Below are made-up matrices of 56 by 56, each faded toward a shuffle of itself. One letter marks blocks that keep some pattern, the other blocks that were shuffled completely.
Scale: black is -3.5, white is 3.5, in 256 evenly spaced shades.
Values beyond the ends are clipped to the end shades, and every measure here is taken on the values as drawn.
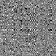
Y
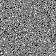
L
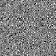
Y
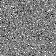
L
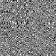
Y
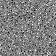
L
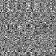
Y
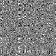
Y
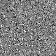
L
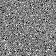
L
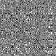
Y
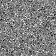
L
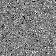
L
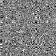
Y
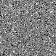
L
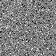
L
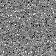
L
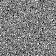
L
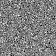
L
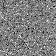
L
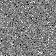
L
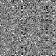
Y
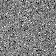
L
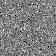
L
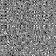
Y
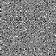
Y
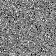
L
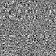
Y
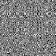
Y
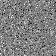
L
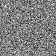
L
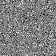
L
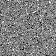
L
